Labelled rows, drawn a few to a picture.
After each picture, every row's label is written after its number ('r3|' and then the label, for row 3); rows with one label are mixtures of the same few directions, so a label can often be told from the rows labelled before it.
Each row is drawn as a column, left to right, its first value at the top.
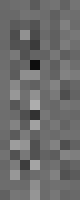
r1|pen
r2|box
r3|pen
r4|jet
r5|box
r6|box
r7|box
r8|box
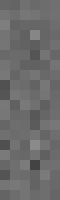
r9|box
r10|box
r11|jet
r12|pen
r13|box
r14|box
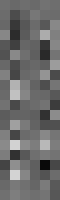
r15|pen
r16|box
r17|box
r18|pen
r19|pen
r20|jet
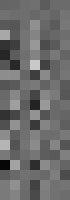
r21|pen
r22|jet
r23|jet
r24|jet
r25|jet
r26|box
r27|box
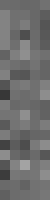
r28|box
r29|pen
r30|pen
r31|box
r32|box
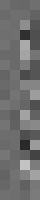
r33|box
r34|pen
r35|pen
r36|box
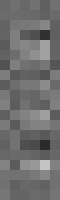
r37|jet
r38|jet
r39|pen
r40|pen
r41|pen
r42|jet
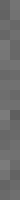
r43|pen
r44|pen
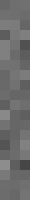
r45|pen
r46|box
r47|pen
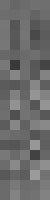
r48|box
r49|jet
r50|box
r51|box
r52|jet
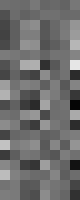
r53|box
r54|box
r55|jet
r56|jet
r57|jet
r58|box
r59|box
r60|jet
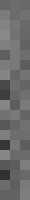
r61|box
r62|jet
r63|jet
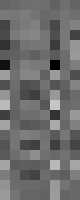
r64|jet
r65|pen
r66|box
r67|box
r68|jet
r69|jet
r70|box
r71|pen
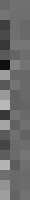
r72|jet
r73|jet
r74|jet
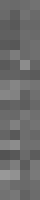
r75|box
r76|box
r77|jet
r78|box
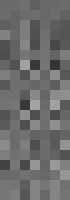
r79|pen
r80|jet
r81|jet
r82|jet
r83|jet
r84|jet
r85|box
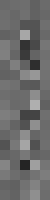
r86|pen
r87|jet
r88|pen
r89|jet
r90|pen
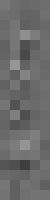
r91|pen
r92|jet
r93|pen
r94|pen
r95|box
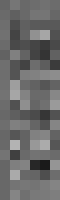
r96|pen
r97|box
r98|jet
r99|pen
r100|pen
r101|jet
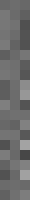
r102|box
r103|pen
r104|box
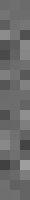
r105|pen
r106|pen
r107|pen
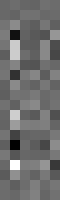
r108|box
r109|pen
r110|jet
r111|jet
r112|pen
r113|pen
